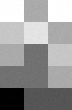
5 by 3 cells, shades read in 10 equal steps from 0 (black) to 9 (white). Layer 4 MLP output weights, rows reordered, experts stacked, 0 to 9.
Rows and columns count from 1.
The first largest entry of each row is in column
1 2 3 3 2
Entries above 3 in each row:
3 3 3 3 0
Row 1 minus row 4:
5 2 3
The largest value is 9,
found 2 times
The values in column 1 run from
0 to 9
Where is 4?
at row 3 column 2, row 4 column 1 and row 4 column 2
